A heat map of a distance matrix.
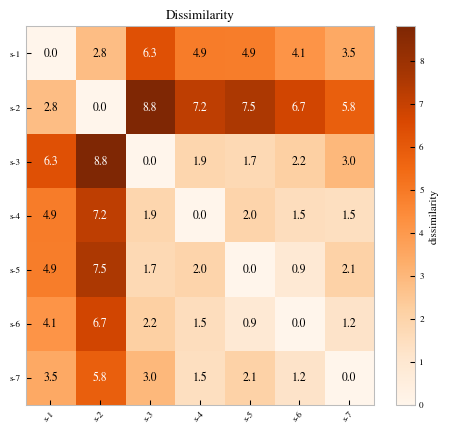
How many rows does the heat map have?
7
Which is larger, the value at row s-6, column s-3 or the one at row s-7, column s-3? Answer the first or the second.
the second
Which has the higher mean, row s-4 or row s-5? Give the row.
s-5
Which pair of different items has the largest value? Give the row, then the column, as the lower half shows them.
s-3, s-2
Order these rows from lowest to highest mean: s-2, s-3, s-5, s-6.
s-6, s-5, s-3, s-2
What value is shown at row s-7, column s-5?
2.1
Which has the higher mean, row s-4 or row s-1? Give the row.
s-1
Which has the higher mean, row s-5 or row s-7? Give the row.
s-5
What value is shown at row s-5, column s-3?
1.7
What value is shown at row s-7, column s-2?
5.8
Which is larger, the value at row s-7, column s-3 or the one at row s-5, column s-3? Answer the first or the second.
the first
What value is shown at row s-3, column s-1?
6.3
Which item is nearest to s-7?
s-6
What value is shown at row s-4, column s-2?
7.2
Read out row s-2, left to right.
2.8 0.0 8.8 7.2 7.5 6.7 5.8
